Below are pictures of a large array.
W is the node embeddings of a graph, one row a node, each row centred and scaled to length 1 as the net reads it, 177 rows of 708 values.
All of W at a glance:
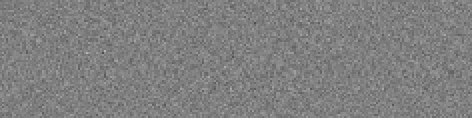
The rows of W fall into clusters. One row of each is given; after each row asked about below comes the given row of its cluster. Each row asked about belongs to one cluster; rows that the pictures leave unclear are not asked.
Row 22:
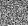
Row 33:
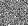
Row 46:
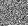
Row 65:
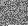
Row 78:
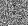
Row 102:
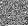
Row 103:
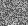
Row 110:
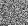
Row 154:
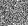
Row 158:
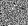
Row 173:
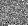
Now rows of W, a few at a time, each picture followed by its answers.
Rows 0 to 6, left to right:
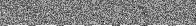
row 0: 22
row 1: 154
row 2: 158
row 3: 46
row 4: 173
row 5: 154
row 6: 46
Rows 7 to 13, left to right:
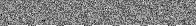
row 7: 158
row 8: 33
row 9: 158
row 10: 33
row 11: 22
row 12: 22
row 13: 33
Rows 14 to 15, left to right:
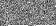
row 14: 33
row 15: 102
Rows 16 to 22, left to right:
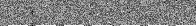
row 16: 78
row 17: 154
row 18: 173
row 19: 103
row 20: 46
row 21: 65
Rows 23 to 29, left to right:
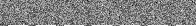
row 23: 110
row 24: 154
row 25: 33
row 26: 154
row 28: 102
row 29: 33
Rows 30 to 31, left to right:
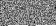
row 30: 158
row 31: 22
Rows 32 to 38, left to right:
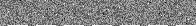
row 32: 22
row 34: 33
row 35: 78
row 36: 154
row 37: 33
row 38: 103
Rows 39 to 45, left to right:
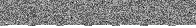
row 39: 46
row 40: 154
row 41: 102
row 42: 110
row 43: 65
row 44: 173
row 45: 22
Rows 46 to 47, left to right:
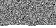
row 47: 158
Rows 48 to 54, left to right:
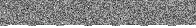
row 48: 22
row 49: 158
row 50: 46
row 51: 158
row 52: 33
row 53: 158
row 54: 65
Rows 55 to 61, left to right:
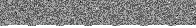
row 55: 46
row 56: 103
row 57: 33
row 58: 158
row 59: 102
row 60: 102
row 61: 102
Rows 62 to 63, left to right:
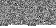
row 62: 173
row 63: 173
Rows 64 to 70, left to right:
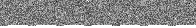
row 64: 103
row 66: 22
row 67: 154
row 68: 173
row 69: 65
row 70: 103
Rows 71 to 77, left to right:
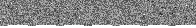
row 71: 22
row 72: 103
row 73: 33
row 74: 173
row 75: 22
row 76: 78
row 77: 154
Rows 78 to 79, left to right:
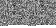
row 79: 78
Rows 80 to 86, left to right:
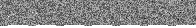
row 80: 103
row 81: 22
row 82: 110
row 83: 158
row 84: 158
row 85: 78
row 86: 65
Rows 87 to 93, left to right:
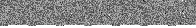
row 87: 173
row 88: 158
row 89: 65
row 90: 154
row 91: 173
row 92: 154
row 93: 65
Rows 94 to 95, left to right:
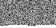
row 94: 46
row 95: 173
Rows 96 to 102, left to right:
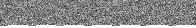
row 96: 103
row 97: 65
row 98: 22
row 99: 103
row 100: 65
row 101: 102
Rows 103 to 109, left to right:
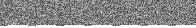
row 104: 78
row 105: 110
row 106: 46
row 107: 154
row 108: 46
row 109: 46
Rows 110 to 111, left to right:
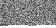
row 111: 46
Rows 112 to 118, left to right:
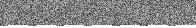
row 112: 33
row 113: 110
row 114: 110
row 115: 103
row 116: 110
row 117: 173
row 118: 22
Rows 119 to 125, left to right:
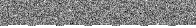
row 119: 78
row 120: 103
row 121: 33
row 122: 158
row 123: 78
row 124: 158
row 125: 154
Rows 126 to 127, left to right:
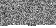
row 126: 154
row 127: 173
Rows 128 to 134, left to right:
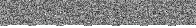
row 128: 22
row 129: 46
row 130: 22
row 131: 78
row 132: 110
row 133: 78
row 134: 78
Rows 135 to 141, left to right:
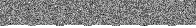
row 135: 102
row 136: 102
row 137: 173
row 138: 103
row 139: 78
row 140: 154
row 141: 65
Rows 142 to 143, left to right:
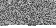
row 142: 46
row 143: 110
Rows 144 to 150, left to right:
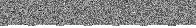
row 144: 78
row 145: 65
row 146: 33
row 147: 65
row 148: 22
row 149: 103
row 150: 173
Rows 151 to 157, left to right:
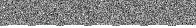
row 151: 46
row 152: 103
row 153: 158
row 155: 22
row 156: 158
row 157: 103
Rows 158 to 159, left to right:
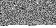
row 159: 46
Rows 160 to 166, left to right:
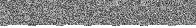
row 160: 22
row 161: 110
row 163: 103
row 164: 65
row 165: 65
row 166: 46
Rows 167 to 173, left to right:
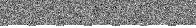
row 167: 78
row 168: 158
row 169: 78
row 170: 173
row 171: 173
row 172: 102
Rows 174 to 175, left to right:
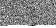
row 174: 22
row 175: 154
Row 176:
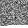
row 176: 102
